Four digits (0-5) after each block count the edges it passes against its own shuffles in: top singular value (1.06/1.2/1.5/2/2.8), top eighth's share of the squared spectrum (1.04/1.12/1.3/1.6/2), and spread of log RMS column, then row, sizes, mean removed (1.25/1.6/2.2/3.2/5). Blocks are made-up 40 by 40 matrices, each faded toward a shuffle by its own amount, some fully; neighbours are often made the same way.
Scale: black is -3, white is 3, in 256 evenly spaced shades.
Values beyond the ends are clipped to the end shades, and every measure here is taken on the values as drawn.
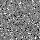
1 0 0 0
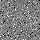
0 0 0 0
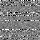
2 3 0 4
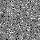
0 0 0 0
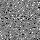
1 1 0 0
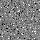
0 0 0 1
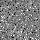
0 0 0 0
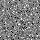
0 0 0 0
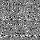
1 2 0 2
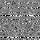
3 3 0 3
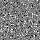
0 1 0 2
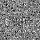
1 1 0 1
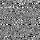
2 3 0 3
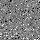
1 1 0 1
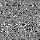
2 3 0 3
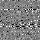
2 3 0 3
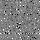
2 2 0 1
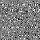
3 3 0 2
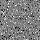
2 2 0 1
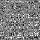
3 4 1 2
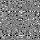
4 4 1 2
